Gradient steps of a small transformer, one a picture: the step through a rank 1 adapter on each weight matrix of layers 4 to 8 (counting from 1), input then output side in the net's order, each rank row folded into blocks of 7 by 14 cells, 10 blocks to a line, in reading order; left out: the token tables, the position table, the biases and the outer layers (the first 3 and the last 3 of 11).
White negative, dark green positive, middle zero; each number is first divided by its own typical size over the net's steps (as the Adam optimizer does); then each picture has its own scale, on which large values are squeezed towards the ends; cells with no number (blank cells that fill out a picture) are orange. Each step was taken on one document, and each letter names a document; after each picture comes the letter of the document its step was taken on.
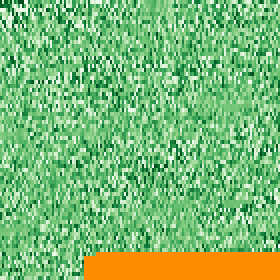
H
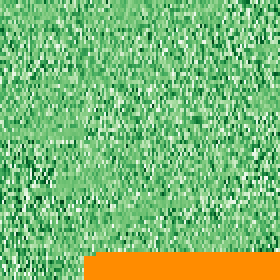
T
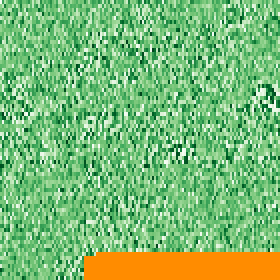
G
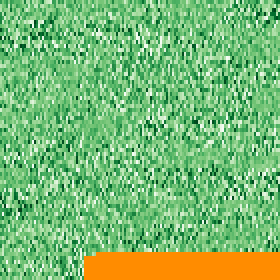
T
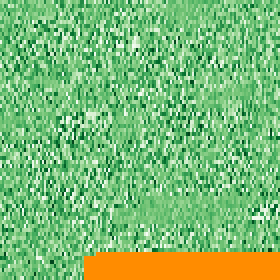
G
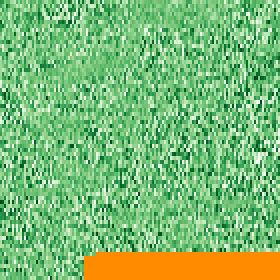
T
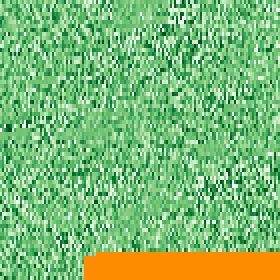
H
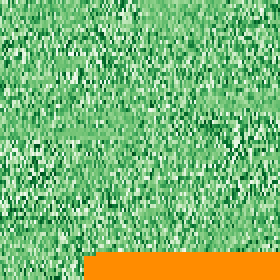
T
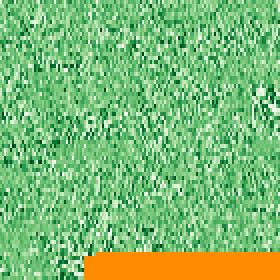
G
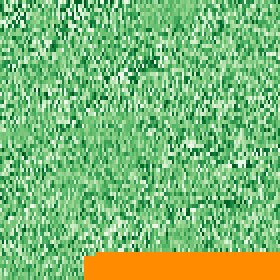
H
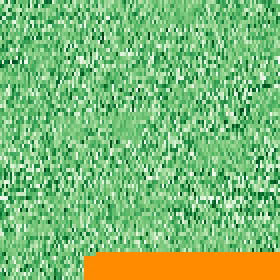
T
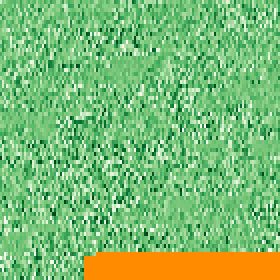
G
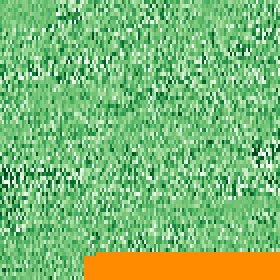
T
